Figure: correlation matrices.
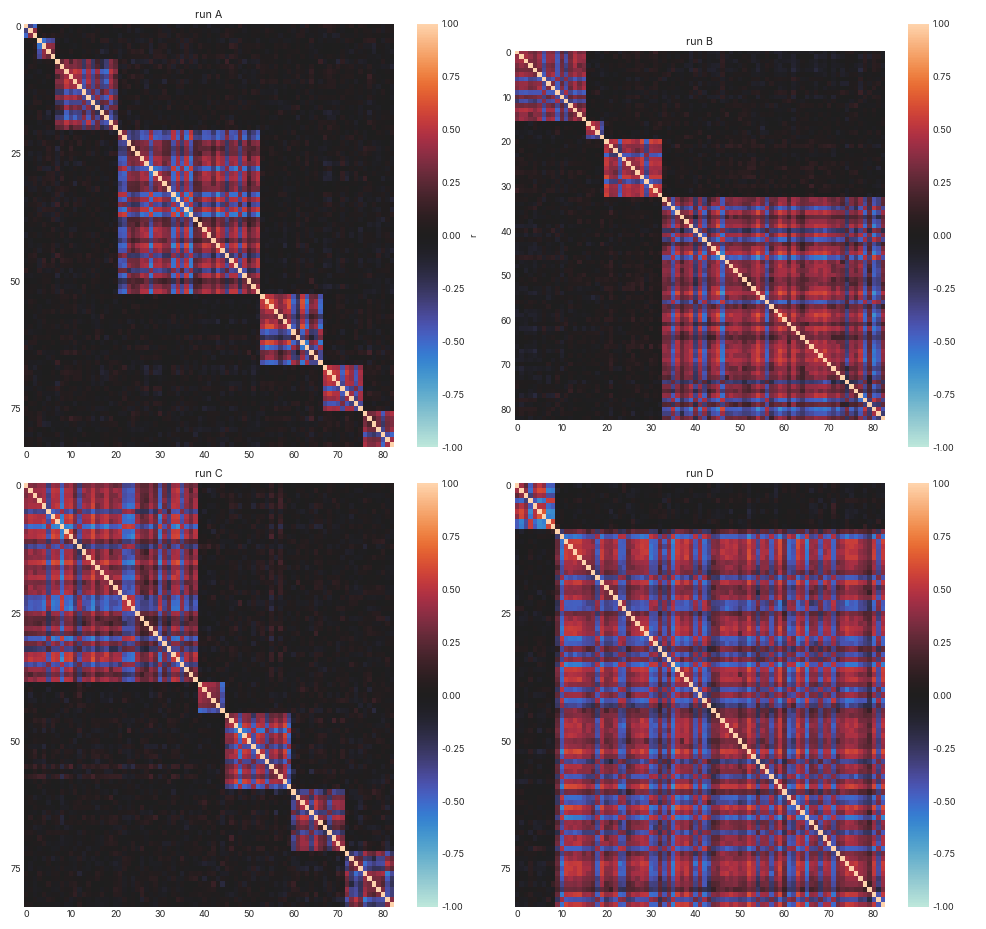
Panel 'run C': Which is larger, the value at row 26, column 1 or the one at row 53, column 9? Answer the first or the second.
the first
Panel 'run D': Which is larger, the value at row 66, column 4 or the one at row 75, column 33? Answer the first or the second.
the first
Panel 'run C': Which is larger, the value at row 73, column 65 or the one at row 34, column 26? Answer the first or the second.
the second
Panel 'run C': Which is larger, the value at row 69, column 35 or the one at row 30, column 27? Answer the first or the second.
the first
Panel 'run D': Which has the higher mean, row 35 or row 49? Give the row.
49
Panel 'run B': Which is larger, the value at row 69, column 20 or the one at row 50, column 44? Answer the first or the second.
the second
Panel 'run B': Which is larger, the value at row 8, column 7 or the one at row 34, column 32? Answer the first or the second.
the first
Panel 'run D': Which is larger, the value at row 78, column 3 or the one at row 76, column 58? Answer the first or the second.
the second
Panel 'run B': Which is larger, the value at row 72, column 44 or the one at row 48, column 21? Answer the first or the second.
the first
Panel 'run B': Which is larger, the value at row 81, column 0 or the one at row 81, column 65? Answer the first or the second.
the first
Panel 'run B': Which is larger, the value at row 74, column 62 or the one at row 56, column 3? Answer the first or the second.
the second
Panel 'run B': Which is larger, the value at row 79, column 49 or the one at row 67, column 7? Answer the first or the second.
the first
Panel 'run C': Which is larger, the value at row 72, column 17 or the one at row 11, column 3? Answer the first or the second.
the second
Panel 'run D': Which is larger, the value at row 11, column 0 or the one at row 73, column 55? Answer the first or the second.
the second
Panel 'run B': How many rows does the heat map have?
83
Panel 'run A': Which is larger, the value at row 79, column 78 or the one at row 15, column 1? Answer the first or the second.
the first
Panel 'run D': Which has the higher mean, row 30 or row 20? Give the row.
20
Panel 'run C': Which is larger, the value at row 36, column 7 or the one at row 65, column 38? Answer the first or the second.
the first
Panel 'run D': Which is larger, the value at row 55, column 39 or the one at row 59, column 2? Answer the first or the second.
the first
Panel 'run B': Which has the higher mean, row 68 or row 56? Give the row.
68
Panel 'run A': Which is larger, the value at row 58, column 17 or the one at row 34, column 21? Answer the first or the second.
the first
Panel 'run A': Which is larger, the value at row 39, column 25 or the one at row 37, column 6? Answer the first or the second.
the first
